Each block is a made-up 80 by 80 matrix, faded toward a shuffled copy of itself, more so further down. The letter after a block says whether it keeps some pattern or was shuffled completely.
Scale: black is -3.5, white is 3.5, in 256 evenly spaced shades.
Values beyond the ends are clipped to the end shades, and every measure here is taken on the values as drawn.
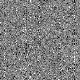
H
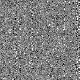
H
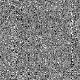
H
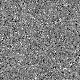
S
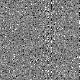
H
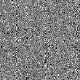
H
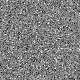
S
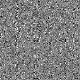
H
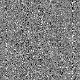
H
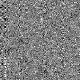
H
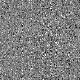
H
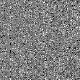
H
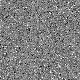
S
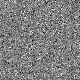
S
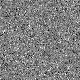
S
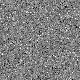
S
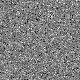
S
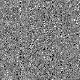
H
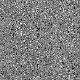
H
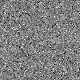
S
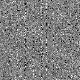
H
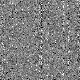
H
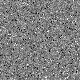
S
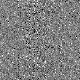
H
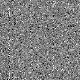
H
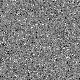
S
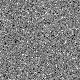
S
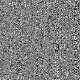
H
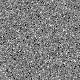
S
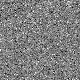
S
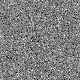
S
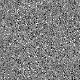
H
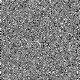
H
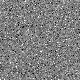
S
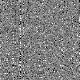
H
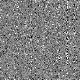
H
